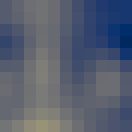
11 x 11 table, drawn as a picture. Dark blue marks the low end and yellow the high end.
The top right is the calmest part. There is an overall slope up to the bottom left. The halves do not mirror each other. The bottom left is the ninth with the highest average. The ninth with the lowest average is the top right.
